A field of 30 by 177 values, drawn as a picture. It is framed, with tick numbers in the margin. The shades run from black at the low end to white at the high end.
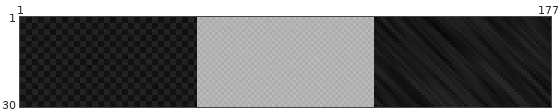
It is made of 1 by 3 panels. Panel 1,1: very low, checkered, faint in contrast. Panel 1,2: high, checkered, faint in contrast. Panel 1,3: very low, slanting down to the right, faint in contrast.
